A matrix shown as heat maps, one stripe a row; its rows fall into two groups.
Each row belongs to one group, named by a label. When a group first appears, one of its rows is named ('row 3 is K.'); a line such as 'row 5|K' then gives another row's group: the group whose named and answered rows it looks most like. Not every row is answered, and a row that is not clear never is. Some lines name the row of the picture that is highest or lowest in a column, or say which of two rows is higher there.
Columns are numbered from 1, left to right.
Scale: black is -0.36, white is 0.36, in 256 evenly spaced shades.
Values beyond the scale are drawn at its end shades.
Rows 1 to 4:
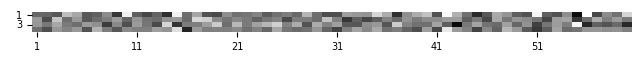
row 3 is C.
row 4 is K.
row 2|K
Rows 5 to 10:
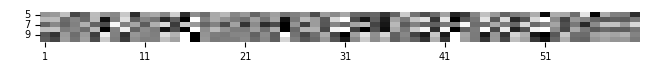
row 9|K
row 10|K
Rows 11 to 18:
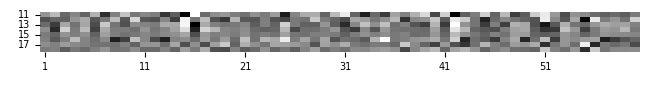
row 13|K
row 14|K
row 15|K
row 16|C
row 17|C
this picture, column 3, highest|14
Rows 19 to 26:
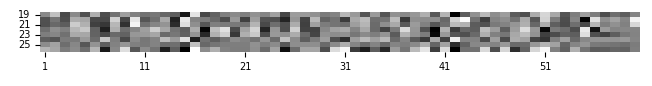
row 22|C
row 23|C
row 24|K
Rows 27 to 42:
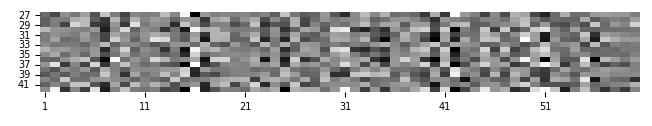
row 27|K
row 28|C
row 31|C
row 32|C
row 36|C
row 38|K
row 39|K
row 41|C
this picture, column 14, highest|40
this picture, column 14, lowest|29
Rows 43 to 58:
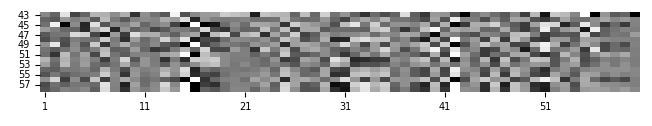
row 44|K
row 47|C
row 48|K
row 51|K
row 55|K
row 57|K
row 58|K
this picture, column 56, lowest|43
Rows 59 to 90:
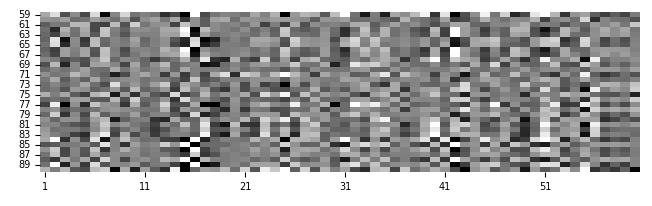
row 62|K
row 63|K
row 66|K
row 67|K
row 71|C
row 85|K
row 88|K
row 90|C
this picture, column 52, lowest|71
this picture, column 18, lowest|77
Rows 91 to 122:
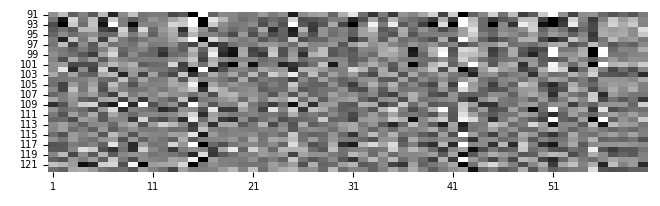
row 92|K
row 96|K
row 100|K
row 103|C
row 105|K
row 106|K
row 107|C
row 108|C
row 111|K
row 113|C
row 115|K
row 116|C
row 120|K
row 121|C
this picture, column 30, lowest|117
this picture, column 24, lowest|101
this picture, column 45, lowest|93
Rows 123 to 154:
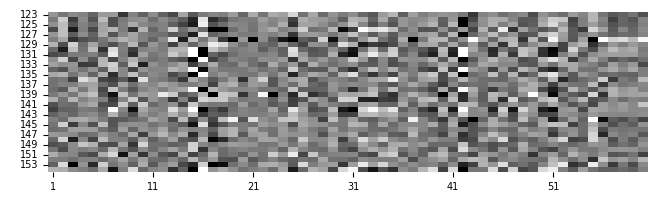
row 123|C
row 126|K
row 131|K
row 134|K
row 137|C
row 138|K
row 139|C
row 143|K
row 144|C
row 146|C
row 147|C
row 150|K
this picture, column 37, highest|144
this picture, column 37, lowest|128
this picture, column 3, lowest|153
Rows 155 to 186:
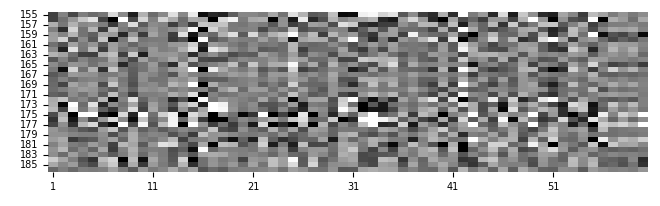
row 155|K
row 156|C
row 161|K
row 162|K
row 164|K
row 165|C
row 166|K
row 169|K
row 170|C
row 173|K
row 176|K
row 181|C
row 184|C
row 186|K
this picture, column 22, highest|175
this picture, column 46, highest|176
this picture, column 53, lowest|175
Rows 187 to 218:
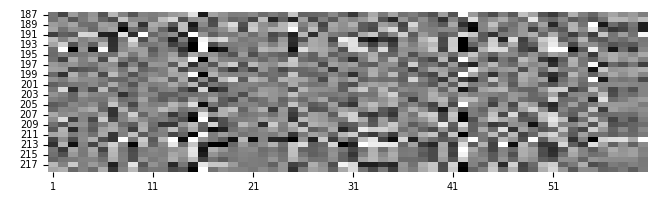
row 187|K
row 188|C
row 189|C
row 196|K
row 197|C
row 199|K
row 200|C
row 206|C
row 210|K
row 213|K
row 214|K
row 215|K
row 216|K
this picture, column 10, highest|191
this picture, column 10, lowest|189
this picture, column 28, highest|212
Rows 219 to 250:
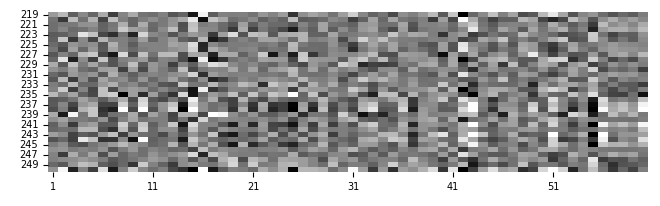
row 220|K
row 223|C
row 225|K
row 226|K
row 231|K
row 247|K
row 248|C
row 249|C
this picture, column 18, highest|239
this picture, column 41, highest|250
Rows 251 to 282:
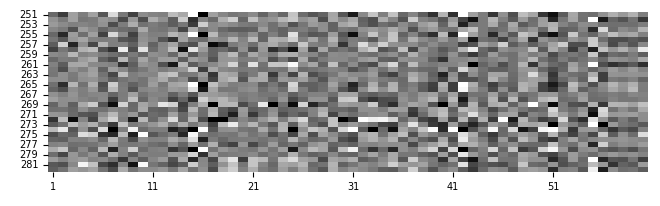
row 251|K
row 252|C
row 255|K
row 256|C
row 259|C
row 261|C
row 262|K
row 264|C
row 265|K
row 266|K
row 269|C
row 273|C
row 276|K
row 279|K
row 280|C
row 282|C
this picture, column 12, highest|269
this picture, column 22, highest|269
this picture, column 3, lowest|272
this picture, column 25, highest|261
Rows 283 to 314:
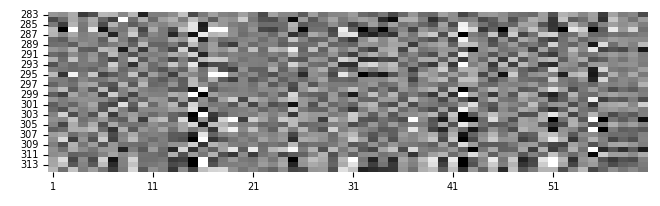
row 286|K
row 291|K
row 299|K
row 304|C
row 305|K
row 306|C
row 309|K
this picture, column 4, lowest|283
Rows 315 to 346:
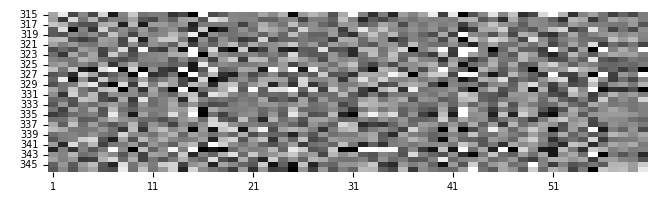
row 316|K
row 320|C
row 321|C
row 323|K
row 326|C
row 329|C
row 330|C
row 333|K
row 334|K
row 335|K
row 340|C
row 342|K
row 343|C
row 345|C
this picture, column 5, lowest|326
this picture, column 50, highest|315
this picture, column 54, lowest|342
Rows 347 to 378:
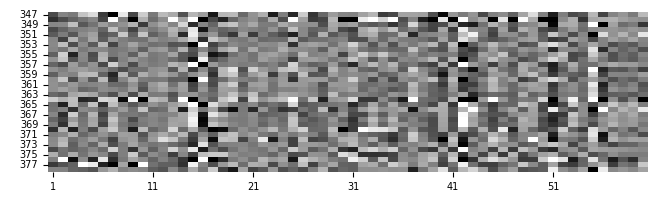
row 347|C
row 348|K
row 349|C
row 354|C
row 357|K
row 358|C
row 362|C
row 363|C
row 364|C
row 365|K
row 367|K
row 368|K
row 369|K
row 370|K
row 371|C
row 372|C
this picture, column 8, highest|347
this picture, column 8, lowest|364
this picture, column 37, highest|364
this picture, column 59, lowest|376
